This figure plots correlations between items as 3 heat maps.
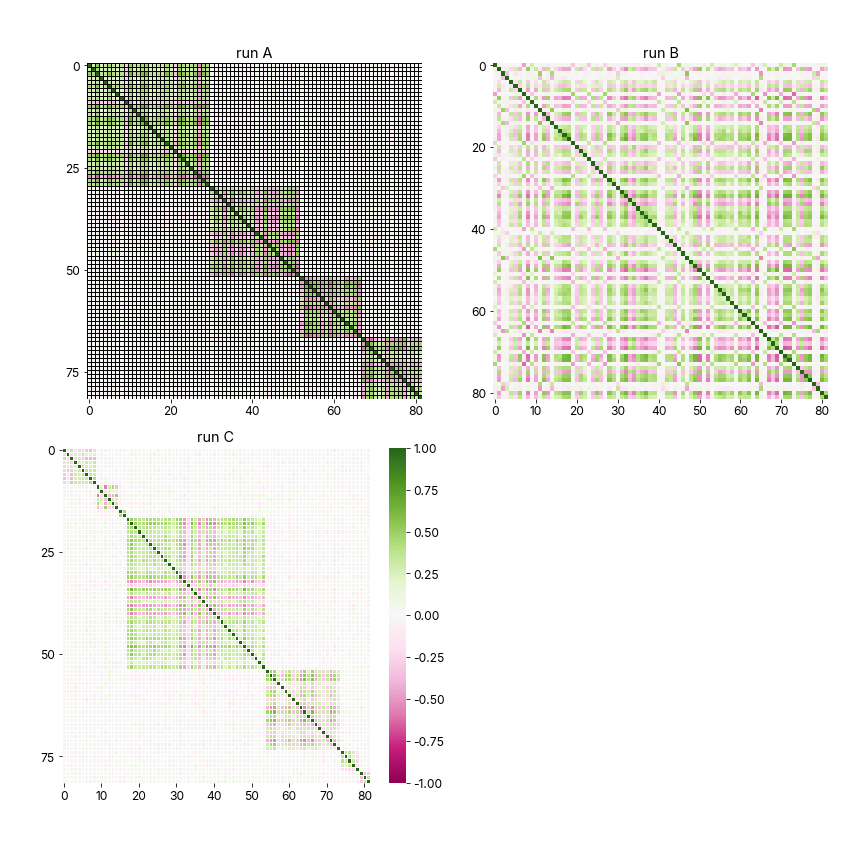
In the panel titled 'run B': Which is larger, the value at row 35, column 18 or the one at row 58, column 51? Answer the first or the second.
the first
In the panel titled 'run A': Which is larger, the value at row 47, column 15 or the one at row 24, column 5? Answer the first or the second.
the second
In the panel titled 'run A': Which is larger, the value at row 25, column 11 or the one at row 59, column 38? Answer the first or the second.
the first
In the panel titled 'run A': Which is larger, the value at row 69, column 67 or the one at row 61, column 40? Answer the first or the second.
the second
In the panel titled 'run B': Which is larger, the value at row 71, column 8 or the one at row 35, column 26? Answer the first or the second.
the second
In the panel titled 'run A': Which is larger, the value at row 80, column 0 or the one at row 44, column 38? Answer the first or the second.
the first
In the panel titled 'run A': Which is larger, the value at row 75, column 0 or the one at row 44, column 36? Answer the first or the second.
the first
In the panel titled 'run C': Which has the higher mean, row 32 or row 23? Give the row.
23
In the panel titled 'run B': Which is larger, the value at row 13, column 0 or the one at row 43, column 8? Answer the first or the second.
the first
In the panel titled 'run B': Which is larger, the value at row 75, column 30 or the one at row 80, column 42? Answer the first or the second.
the second
